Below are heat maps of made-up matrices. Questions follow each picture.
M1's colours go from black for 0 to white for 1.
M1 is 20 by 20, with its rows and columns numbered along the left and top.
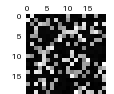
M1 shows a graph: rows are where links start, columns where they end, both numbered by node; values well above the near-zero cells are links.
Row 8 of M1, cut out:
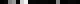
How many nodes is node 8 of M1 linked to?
5
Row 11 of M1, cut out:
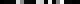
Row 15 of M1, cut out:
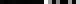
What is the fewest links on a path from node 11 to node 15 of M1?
1
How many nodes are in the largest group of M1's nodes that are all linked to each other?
4
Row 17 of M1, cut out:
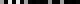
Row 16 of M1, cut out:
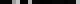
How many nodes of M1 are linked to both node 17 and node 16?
1
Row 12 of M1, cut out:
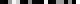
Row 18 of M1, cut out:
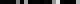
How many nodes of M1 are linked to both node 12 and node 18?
3
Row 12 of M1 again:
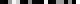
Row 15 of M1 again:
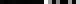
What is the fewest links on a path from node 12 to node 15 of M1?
1
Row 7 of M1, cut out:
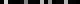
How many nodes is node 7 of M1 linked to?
5
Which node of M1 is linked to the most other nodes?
node 14
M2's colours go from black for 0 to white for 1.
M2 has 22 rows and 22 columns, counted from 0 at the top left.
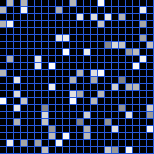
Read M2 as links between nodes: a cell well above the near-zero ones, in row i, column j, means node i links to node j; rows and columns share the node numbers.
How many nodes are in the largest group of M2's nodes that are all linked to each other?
3
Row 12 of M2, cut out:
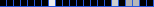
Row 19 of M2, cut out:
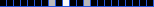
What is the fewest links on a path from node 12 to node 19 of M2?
1
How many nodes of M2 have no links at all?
1
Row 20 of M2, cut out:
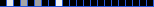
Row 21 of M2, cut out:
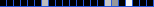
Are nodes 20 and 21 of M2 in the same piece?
yes
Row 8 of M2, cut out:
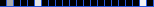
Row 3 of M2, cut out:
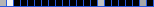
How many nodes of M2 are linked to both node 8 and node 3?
2
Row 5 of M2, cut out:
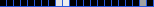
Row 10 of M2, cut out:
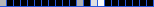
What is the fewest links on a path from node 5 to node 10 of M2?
4
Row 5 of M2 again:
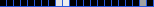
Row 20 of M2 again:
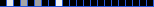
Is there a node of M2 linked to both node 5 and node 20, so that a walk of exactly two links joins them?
yes
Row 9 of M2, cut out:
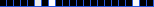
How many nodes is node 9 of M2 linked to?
3
